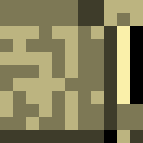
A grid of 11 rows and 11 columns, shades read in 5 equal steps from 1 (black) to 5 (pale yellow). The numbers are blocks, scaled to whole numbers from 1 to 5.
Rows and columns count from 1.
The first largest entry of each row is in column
9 9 10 10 10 10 10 10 1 3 10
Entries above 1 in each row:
11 11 10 10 10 10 10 10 11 11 10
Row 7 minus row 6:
0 1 1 0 1 -1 0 0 0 0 0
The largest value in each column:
4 4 4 4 4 4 3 4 4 5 4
